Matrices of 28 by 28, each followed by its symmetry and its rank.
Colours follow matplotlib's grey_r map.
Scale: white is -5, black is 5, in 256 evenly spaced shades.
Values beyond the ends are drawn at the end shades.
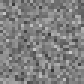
antisymmetric, full rank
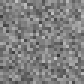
antisymmetric, full rank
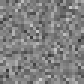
antisymmetric, full rank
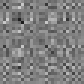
symmetric, rank three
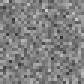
neither, full rank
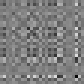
symmetric, rank two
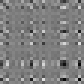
symmetric, rank two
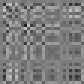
symmetric, rank two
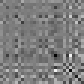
symmetric, rank three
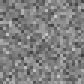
neither, full rank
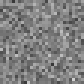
neither, full rank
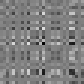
symmetric, rank two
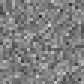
neither, full rank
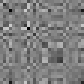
symmetric, rank three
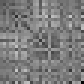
symmetric, rank three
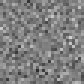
antisymmetric, full rank
